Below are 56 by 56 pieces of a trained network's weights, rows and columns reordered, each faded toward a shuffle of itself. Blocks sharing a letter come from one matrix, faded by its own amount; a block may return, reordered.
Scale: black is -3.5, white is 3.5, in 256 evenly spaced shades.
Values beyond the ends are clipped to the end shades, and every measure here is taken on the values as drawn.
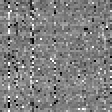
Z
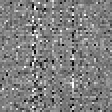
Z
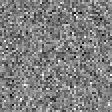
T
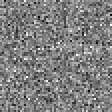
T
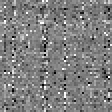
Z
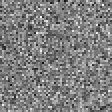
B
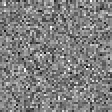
B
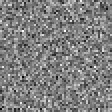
B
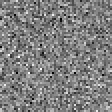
T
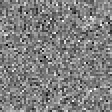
T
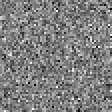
T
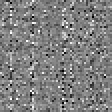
Z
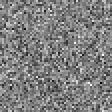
B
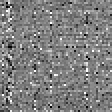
Z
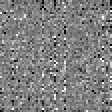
Z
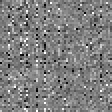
Z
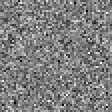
T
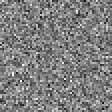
B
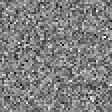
B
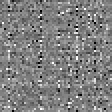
Z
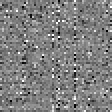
Z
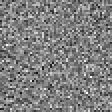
B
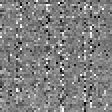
Z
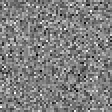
T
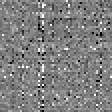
Z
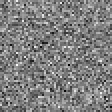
B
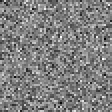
B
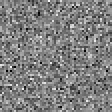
T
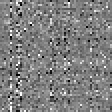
Z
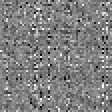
Z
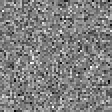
T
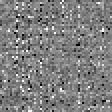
Z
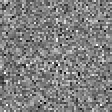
T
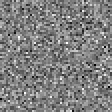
T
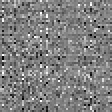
Z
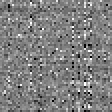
Z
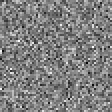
B
